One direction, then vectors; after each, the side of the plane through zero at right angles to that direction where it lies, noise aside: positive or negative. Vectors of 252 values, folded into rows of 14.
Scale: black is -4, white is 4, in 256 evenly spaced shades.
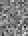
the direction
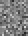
negative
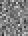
positive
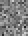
positive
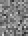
negative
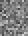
positive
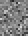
negative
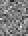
negative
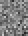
negative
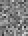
positive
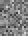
positive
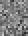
negative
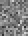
positive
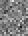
positive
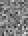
positive
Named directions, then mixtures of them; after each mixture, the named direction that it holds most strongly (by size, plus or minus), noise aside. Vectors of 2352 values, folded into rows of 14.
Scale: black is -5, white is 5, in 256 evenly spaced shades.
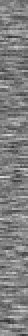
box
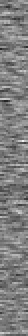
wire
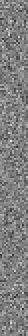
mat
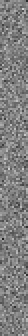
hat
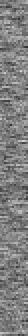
wire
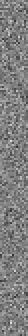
mat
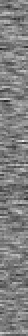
wire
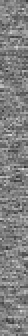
box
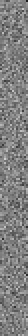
hat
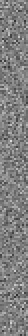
mat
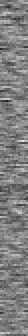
wire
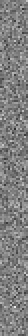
hat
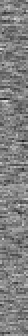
wire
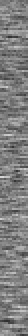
box
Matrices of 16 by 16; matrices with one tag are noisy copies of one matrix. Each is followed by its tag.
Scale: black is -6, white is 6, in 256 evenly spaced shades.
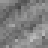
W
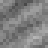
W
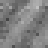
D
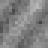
D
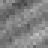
W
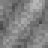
D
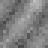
D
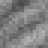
W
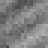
W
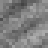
W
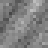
D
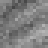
W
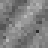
D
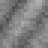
D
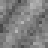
D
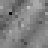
D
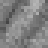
D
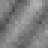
D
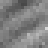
W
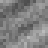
W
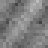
D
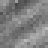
W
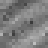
W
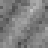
D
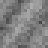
D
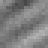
W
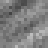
W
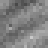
W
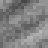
W
